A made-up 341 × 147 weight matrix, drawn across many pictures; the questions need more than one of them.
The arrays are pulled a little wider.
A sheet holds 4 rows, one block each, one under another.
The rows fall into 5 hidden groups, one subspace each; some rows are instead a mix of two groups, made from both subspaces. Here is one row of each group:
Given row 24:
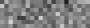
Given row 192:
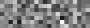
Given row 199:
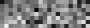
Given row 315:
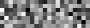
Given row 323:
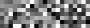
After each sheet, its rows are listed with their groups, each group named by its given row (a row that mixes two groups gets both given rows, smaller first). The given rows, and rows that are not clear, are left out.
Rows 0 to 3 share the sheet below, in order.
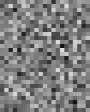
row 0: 192
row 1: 192
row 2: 24
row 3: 315
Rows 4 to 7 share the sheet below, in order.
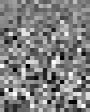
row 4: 192
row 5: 192
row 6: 315
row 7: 315
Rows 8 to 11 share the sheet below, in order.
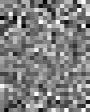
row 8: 24 and 323
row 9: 315
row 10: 24
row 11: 199
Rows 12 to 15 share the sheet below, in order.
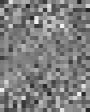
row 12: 315
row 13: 24
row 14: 199
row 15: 24
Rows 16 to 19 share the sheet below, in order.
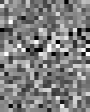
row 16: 24
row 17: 199
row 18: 315
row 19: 192
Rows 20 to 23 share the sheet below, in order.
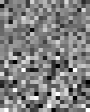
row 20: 24
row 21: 323
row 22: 199
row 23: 199
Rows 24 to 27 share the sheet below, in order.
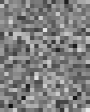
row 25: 315
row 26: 315
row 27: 24 and 199
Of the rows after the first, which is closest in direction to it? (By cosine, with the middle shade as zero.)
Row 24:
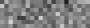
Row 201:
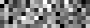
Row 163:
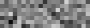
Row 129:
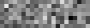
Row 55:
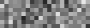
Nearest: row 55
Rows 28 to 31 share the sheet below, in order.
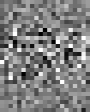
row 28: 323
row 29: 24 and 323
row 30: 24
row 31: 192
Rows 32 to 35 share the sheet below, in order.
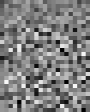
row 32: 199
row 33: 192
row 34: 199
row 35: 192
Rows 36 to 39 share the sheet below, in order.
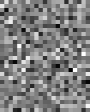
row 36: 24
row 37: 192
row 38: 199
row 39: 323
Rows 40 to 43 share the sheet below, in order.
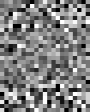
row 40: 323
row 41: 24
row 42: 199
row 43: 315
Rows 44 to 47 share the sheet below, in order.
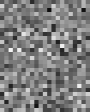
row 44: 24 and 199
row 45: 192
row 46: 24
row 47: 315
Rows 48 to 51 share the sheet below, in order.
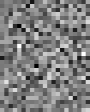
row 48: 323
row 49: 192
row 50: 199
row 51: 199
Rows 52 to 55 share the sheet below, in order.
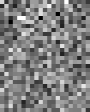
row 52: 24
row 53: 192
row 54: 315
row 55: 24
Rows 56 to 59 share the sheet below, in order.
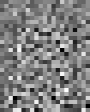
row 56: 315
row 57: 192
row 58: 192
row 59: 323
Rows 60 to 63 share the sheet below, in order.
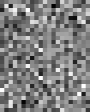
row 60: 315
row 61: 323
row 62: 323
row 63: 24
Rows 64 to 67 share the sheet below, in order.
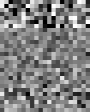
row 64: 315
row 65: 199
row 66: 192
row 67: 315
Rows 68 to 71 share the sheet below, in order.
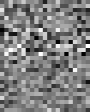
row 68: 315
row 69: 199
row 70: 199
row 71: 24 and 192
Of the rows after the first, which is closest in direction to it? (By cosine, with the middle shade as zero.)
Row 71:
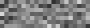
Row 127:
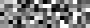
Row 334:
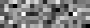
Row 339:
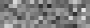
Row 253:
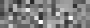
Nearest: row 339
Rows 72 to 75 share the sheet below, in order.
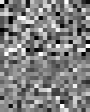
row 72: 24
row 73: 199
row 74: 199
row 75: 192
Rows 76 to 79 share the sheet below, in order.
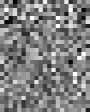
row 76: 24
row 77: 192 and 199
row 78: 315
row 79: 24
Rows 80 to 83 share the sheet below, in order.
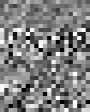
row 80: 199
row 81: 323
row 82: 315
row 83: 192 and 199
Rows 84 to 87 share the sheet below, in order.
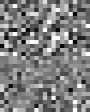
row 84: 199
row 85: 199
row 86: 192
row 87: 315
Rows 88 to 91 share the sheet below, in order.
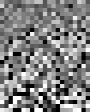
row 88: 315
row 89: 323
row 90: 24
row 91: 323
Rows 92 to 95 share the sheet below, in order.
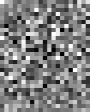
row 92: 199
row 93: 315
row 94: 24 and 199
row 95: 24 and 315
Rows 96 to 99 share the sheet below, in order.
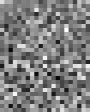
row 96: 199
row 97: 24
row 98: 315
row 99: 192
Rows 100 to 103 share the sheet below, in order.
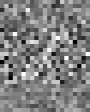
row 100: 315
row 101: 199
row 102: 24
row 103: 24 and 315
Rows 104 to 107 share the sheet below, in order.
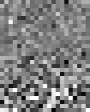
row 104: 24
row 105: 192
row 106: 192 and 323
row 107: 199
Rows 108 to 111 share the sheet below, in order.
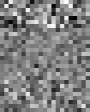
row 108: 24 and 315
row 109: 199
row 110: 199
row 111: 315
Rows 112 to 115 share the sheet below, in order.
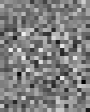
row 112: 24
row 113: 192
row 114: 192
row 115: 24
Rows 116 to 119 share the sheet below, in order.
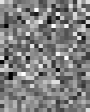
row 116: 199
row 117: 24 and 323
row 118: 24
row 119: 24
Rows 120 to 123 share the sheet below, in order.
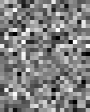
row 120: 192
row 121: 199
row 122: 192
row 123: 315
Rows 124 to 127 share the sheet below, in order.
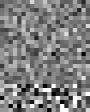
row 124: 24
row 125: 192 and 199
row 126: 315
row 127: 192
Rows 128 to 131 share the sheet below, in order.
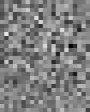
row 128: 323
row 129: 24 and 315
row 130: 315
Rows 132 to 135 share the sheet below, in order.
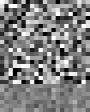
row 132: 199
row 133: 192
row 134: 323
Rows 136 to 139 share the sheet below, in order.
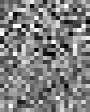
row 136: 323
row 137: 192 and 315
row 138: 192
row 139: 24
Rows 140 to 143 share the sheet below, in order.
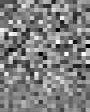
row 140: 192
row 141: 199
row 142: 315
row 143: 24
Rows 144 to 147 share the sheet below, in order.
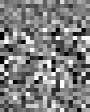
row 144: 315
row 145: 24 and 315
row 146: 315
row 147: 315
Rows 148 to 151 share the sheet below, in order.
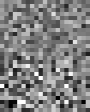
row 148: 323
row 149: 199
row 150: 323
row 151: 24
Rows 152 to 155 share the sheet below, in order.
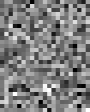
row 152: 323
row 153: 315
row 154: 24 and 192
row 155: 24 and 192
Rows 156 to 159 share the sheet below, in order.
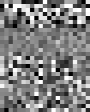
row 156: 315
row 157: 323
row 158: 323
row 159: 199
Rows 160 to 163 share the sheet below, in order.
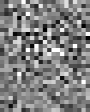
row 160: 192
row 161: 315
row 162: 192
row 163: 24 and 323
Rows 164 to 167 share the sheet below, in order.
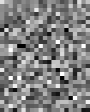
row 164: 199
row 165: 24
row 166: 192
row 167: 199
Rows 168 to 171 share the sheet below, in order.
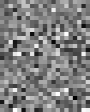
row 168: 192
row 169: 323
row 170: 199
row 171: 199 and 323
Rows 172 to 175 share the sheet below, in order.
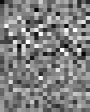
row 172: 199
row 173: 192
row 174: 323
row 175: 315
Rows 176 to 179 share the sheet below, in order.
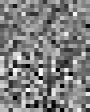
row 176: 199
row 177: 323
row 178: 323
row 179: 315
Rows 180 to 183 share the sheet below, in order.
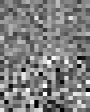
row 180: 315 and 323
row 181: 315
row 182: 24
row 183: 315
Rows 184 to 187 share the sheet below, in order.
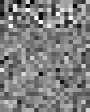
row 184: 323
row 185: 199
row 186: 24 and 192
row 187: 24 and 315
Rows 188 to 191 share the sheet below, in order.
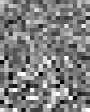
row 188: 199
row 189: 315
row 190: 24
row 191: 199
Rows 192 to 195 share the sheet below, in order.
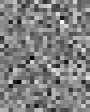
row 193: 315
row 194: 323
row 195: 199 and 315
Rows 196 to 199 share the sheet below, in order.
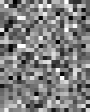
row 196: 24
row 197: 24
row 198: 192
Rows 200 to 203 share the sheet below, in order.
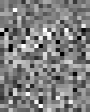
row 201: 24
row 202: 315
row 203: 323
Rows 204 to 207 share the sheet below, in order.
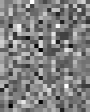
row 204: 323
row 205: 323
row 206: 323
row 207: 24
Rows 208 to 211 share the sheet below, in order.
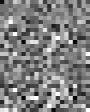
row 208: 24 and 199
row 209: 199
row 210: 315
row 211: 199
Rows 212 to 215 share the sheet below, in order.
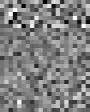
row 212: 192 and 323
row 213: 323
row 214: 199
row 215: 24 and 199
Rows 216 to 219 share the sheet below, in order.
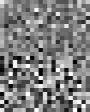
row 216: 199
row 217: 323
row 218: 323
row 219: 315
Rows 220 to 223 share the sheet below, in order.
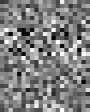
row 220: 199 and 315
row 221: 192
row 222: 192
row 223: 315
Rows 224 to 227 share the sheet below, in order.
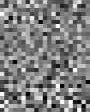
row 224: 24 and 323
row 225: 192 and 315
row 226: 199
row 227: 315
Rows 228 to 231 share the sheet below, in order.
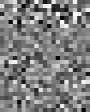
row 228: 192
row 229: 192 and 323
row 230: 199
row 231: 192
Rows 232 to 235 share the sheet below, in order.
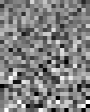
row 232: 24
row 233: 192
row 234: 24 and 323
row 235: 199
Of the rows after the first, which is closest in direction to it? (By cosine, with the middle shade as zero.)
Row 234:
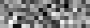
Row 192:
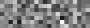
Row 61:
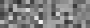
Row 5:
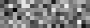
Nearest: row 192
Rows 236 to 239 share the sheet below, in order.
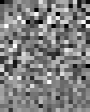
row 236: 199
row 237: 24 and 323
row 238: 192 and 315
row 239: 323
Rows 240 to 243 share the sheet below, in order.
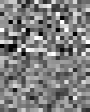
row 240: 192
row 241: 24 and 199
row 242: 199
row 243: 199 and 323
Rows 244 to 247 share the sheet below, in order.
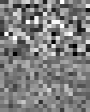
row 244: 315
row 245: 315
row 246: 315
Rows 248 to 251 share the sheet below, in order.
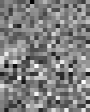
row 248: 323
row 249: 199 and 315
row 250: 24 and 199
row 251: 199
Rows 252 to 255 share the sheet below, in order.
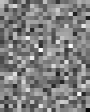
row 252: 199
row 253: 323
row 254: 24 and 192
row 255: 24 and 192
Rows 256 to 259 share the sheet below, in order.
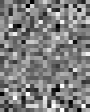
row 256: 323
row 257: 199
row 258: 199
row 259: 315
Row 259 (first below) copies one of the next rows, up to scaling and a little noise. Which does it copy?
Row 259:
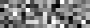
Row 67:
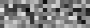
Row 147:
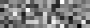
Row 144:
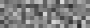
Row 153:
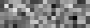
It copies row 147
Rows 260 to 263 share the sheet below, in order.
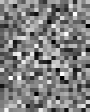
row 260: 199
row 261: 323
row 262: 192
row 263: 199
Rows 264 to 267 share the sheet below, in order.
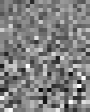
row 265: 199
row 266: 315
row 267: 24
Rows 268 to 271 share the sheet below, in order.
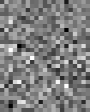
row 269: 24
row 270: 323
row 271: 24
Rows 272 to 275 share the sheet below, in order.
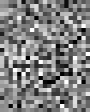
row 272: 192 and 323
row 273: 24
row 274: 192 and 323
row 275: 192
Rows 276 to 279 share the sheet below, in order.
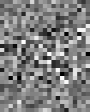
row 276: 24
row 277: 24
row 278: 192
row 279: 192 and 199
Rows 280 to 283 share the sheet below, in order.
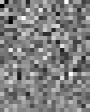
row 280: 24
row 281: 192
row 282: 24
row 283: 315
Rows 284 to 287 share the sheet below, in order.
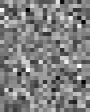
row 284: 315
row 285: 192
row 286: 192 and 315
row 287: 315
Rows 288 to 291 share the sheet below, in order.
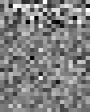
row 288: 315
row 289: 192
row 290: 24 and 323
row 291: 192
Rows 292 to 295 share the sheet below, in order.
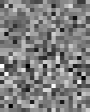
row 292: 315
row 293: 315
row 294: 315
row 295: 24 and 192
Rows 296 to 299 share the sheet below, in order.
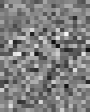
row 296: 315
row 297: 323
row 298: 199
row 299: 24
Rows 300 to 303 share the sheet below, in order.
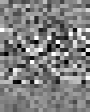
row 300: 315
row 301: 199
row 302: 323
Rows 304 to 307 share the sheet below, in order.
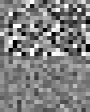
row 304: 323
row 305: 192 and 323
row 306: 315
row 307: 192
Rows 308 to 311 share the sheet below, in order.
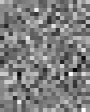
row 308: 199
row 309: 315
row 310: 24
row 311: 192
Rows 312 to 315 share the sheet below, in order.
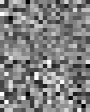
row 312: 24 and 323
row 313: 315
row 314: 315
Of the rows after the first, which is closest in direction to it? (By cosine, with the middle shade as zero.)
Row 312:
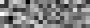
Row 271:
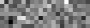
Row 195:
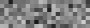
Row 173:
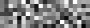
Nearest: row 271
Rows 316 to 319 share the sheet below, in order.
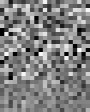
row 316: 315
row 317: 199 and 315
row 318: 24
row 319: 24
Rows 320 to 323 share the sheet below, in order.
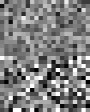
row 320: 24
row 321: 315
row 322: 199
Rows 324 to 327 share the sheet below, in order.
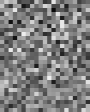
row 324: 192
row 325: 192
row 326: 199
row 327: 199
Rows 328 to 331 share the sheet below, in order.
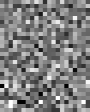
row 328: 315
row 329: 323
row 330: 199
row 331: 24
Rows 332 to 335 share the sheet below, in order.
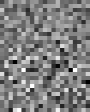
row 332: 315
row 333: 192
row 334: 199
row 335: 323
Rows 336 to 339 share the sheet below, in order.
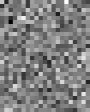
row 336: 24
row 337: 199
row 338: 24
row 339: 24
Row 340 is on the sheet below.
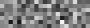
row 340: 192
